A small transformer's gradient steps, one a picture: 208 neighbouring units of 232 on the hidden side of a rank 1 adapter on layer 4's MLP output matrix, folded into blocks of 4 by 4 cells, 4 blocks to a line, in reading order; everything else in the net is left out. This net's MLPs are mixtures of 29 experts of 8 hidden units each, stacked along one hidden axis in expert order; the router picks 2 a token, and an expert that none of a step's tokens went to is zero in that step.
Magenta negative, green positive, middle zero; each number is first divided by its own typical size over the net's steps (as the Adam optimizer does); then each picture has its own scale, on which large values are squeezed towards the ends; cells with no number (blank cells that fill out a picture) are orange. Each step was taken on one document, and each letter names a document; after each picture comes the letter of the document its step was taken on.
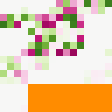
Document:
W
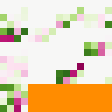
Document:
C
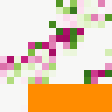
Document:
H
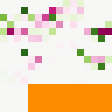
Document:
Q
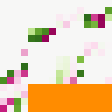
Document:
C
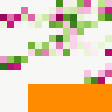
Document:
W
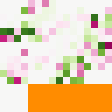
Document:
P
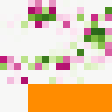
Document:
P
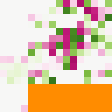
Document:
H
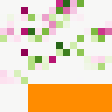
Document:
Q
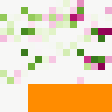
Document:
Q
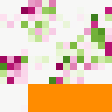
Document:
P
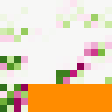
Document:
C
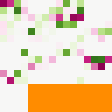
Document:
Q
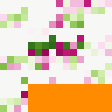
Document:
W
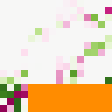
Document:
C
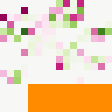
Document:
Q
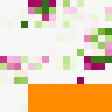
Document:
P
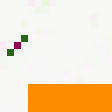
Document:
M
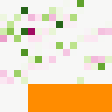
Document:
Q
